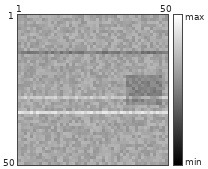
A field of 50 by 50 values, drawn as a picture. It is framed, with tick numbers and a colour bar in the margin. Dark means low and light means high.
Odd patch: lower, in the middle right. Histogram: heavy tails on both sides. Odd lines: rows 13, 28 and 33. Slope: none.
